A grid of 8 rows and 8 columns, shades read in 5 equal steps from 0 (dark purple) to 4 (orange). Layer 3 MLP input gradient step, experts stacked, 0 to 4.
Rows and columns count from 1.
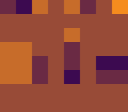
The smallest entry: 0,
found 4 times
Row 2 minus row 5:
-1 -1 1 0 1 0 2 2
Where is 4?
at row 1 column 8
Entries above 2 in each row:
3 0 1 2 2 2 0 0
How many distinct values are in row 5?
4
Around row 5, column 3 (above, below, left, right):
2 1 3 2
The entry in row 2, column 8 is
2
